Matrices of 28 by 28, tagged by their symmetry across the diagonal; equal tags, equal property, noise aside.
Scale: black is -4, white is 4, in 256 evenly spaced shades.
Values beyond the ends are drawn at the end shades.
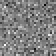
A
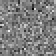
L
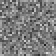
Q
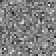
Q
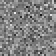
L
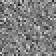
A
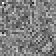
Q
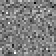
L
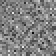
Q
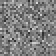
A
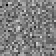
L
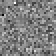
A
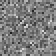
Q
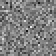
A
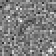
Q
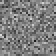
L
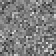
Q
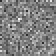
Q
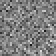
Q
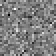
A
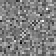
A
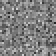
A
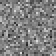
L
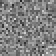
L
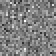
L
